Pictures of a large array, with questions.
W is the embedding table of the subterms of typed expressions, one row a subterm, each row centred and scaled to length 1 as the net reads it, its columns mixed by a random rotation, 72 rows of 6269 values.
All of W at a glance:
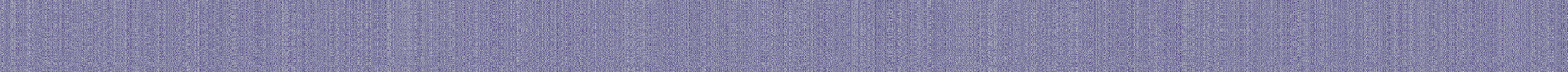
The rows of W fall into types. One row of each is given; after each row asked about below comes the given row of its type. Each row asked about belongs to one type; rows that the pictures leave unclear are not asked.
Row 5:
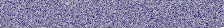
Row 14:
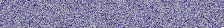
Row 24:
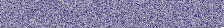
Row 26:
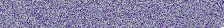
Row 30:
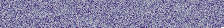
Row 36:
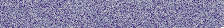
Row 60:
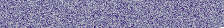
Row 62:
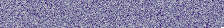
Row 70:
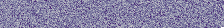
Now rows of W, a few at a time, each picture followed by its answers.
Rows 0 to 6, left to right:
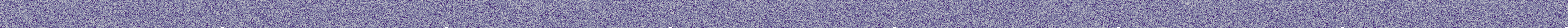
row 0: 5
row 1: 26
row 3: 36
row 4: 30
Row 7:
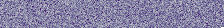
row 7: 5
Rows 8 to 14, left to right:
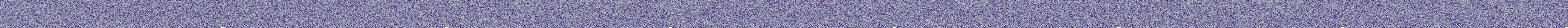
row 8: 70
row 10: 36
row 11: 24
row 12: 24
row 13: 36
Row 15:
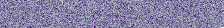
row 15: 60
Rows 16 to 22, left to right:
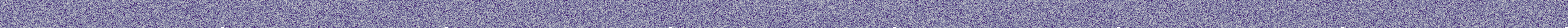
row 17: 60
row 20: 36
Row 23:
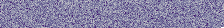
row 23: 5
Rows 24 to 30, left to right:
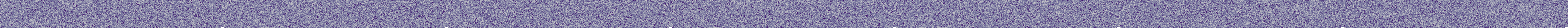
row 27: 5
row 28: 26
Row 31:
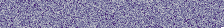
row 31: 14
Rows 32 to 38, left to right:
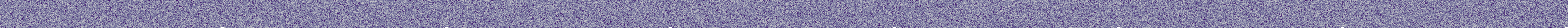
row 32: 60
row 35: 5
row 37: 26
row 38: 70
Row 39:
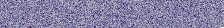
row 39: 60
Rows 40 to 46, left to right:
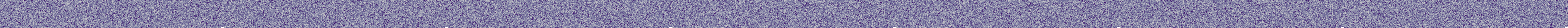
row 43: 70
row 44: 70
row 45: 24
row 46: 62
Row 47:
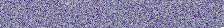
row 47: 5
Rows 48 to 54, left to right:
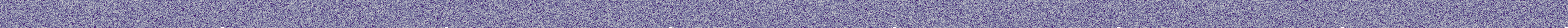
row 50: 14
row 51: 26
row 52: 36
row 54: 70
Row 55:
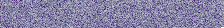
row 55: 36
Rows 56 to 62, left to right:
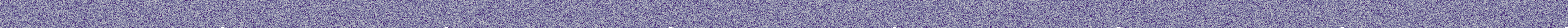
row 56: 26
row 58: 24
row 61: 60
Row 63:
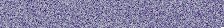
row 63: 5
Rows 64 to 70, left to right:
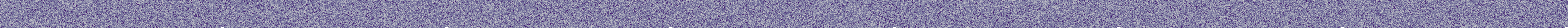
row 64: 24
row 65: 14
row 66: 70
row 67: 30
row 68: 36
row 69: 70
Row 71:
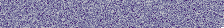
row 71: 26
